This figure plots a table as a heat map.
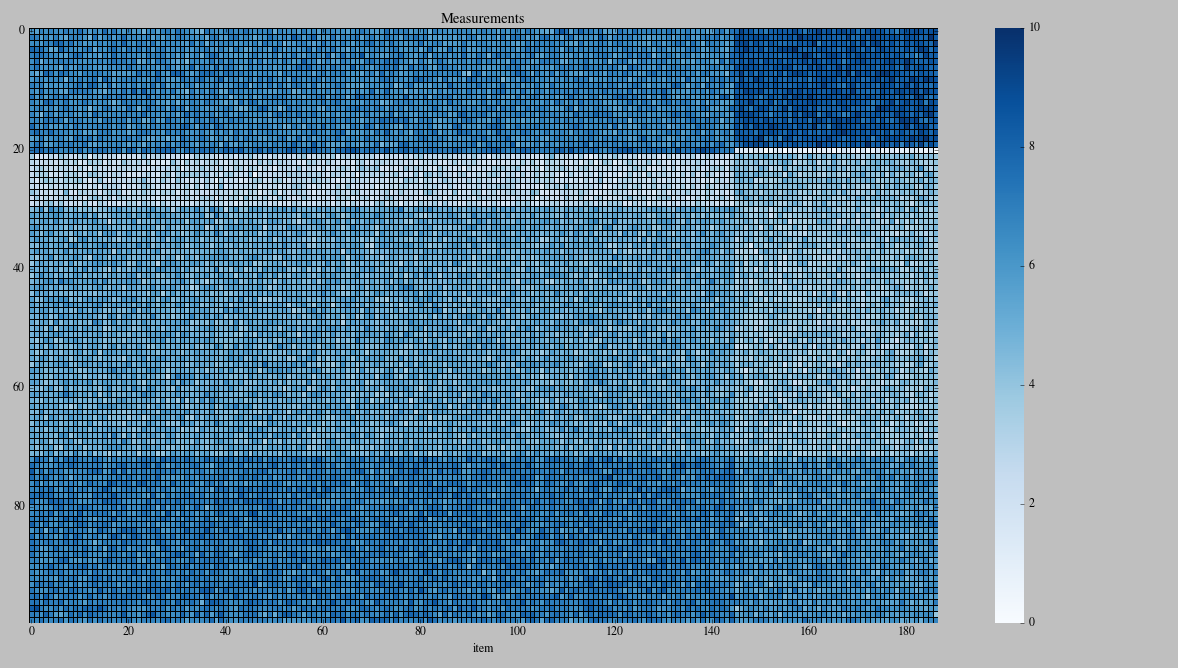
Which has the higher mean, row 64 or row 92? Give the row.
92
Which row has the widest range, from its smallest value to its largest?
20
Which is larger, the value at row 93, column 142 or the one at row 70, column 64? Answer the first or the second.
the first
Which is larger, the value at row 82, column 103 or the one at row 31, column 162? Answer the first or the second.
the first
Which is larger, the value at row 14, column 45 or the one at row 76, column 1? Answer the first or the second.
the second
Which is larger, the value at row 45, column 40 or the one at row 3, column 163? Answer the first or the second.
the second
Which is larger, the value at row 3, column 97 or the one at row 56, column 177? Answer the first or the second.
the first
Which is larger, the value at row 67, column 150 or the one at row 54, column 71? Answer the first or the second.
the second
